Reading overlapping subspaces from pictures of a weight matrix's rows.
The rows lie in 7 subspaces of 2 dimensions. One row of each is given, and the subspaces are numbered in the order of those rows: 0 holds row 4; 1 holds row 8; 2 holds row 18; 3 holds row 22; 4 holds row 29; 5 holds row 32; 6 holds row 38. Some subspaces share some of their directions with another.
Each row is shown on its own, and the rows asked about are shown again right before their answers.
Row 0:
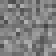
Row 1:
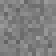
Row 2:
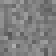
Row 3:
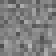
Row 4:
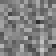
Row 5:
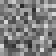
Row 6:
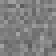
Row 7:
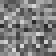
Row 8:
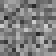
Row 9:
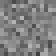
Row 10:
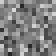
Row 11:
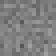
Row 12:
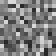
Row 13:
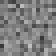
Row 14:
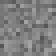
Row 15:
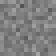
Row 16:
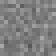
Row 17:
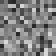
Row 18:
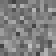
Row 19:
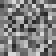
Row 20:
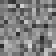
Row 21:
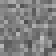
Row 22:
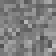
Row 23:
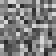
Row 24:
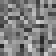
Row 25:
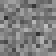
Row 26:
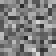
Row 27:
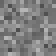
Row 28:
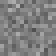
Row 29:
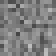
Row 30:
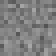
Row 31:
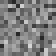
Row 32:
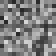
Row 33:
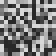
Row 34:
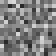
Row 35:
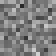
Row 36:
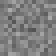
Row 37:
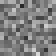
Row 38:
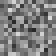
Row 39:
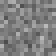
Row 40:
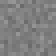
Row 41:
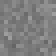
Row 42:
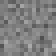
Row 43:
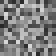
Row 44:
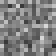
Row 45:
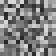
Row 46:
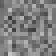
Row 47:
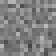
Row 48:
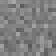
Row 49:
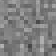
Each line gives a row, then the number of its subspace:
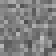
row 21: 3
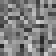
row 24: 0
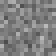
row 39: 1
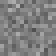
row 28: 6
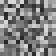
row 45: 3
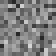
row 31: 6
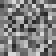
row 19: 6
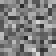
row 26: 0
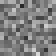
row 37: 0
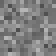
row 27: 5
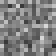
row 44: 2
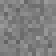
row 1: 3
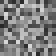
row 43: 3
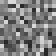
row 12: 2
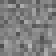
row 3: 1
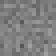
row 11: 1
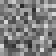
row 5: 4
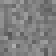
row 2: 4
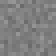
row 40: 6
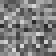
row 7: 1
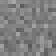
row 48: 2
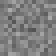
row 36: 6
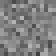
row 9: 2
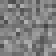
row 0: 5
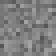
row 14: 3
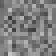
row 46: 6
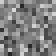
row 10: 5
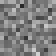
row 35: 0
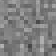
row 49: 0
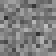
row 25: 1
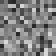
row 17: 2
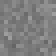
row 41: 4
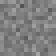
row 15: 0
